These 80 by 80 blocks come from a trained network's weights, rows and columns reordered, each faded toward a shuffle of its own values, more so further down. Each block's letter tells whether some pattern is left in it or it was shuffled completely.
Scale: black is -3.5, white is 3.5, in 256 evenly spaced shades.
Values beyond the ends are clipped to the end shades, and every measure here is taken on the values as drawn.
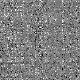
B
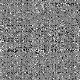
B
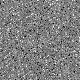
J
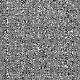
B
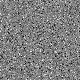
J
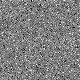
J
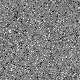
J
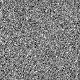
B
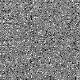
B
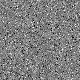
J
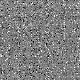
B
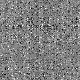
B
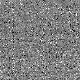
B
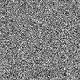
B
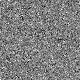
J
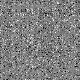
B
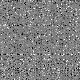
B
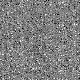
B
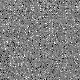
B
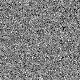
B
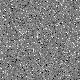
J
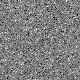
J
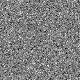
B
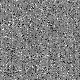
B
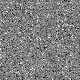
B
